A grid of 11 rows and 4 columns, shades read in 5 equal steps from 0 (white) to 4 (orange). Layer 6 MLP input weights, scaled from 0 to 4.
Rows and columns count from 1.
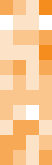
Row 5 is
2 3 1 3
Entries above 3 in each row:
1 0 0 1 0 0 0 0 0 0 0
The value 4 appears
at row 1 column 4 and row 4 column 4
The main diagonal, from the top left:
3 1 2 4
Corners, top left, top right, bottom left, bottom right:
3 4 3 3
